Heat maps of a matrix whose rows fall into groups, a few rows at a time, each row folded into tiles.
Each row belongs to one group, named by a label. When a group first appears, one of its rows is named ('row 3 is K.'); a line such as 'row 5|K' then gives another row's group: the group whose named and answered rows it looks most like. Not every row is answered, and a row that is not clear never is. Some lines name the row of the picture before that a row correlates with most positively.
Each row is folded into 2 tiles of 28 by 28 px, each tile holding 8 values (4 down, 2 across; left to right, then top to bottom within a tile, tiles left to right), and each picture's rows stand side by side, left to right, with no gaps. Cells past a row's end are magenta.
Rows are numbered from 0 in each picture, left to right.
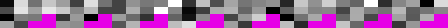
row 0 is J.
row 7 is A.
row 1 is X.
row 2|J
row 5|J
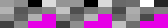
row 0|A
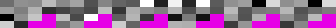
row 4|A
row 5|A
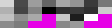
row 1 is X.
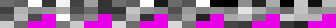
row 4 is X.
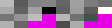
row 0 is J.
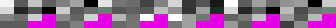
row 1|A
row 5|A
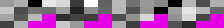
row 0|A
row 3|X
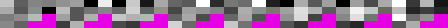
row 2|X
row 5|X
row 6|X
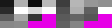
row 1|J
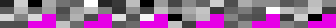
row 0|X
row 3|J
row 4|J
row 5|X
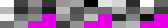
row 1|A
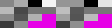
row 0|A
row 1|A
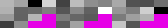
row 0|A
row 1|J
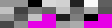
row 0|A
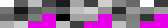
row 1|J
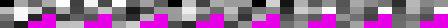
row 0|X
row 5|J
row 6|J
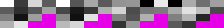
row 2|A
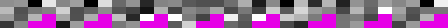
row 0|A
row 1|A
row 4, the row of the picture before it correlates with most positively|2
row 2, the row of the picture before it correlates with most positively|1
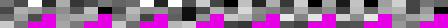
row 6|X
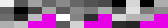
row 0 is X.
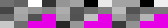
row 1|A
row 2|A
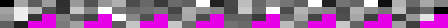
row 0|X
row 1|J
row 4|J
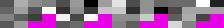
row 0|J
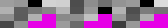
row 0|A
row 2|A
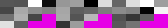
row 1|A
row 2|J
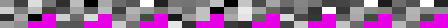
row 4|X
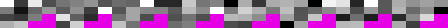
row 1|J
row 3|J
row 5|A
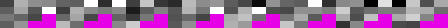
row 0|J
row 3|J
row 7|X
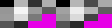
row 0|X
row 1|X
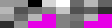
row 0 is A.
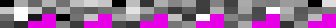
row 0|X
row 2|X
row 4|J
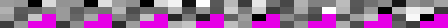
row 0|A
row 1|A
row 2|A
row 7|X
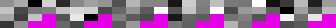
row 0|A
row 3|J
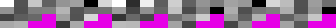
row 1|A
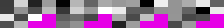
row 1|J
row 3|J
